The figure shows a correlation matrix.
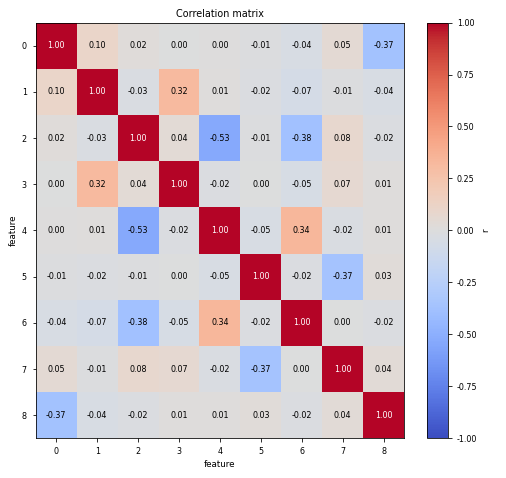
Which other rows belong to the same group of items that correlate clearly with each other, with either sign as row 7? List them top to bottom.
5
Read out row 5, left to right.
-0.01 -0.02 -0.01 0.00 -0.05 1.00 -0.02 -0.37 0.03
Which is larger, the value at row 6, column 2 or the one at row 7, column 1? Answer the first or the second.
the second
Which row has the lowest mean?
2
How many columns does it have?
9
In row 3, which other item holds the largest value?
1
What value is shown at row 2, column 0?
0.02
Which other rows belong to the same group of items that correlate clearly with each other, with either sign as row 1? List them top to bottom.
3
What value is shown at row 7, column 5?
-0.37
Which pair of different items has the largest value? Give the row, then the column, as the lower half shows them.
6, 4
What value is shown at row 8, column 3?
0.01
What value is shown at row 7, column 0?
0.05
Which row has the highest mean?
3
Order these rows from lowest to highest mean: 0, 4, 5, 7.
5, 4, 0, 7
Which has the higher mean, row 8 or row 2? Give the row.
8
